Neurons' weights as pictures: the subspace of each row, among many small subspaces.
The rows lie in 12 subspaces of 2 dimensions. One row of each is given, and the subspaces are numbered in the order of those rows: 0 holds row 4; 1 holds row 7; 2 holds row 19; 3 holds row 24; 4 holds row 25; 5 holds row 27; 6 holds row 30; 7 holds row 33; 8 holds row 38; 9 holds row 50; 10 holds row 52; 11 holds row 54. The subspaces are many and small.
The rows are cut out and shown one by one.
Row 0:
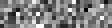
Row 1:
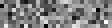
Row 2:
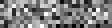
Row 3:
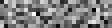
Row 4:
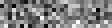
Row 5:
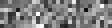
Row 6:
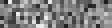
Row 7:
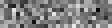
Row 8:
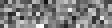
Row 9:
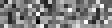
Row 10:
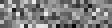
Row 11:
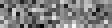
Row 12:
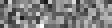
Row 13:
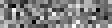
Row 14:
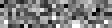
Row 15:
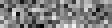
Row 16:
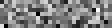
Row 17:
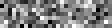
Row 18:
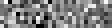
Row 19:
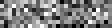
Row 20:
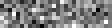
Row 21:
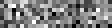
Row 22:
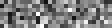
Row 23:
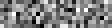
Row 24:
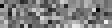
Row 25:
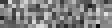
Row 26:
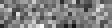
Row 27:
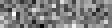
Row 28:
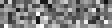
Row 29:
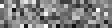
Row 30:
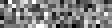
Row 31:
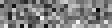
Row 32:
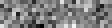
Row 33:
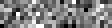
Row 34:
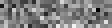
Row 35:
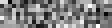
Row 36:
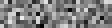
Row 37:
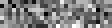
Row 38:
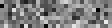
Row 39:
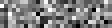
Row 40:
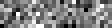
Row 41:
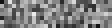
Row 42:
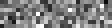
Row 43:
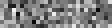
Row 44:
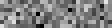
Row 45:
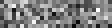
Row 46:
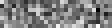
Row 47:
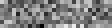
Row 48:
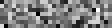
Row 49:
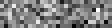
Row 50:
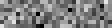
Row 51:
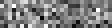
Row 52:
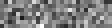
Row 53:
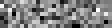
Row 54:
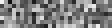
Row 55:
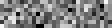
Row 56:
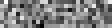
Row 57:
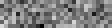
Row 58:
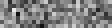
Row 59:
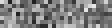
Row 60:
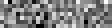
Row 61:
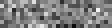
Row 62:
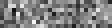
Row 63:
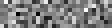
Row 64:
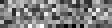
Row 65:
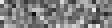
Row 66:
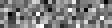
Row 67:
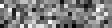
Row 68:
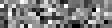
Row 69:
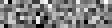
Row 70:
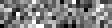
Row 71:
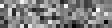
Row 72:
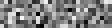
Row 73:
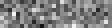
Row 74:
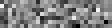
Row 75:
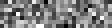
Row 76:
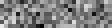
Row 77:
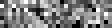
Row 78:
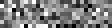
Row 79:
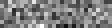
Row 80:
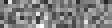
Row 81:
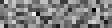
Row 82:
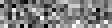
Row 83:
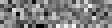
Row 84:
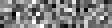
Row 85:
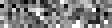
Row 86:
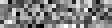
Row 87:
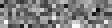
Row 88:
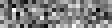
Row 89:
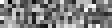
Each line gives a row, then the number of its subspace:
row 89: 11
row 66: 3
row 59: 11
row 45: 1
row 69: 6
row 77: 6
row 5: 7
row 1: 8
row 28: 6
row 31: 0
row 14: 9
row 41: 11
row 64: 2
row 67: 7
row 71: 3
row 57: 9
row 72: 10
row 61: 10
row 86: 2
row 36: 10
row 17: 7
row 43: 1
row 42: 9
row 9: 2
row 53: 5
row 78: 8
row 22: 10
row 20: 5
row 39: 3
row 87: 9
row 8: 8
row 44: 9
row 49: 2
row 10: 8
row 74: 5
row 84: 5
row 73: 5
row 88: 0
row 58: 0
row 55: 9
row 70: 7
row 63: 11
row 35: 4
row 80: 6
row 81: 11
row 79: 10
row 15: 3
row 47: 2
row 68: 3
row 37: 6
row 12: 0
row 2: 2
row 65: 11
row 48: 4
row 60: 6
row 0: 3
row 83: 8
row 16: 4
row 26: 7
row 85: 6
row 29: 8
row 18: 4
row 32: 7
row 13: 1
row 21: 1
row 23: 5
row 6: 4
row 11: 3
